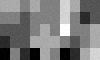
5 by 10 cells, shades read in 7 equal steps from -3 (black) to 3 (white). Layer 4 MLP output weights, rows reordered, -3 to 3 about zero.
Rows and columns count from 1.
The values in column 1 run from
-3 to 1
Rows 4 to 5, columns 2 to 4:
-1 -1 1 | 0 -2 -3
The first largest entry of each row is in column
7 7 7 4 10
